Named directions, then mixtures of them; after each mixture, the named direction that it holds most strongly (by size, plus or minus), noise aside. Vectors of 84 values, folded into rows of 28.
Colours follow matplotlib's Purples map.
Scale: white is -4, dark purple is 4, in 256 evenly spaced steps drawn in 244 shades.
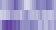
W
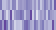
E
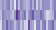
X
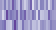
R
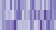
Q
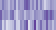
X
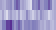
W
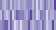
E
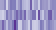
R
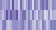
R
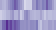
W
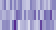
Q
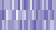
R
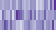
E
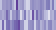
E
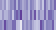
Q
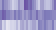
W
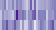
X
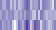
Q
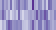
R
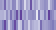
R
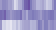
W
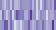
E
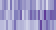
Q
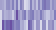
X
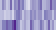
Q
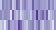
E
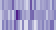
X
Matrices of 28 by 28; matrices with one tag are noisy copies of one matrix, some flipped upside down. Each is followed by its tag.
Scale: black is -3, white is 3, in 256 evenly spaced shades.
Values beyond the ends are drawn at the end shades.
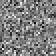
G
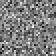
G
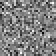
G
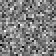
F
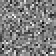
G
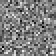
G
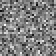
F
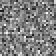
F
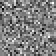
G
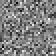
G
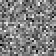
F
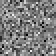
G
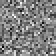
G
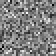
G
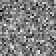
F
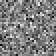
F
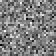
F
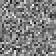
G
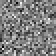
G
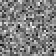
F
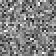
F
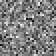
F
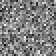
F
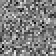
G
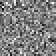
G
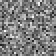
F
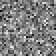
F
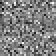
G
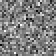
F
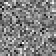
G
